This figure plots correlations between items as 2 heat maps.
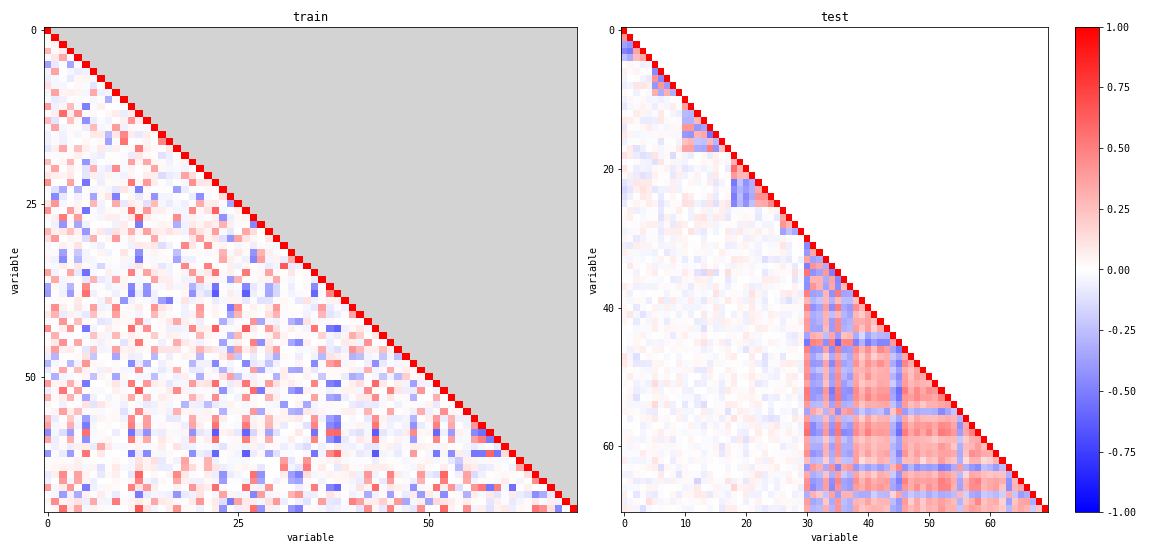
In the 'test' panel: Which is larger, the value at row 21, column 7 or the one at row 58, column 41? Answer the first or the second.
the second
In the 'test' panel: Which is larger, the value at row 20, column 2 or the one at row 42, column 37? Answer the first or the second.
the first
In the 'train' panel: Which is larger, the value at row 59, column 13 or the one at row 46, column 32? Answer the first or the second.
the first
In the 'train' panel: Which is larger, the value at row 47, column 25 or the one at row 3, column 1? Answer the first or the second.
the second
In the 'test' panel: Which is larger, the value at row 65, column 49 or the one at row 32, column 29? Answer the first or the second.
the first
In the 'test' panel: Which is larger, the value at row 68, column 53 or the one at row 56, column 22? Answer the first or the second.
the first
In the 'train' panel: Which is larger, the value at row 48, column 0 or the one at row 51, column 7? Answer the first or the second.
the second
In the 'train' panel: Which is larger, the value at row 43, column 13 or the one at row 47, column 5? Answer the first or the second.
the first
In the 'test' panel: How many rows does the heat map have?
70
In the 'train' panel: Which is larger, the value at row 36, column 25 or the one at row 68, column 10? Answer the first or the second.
the first
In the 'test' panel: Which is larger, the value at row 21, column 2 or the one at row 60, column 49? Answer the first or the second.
the second
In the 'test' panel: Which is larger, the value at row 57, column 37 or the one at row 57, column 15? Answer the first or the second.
the second
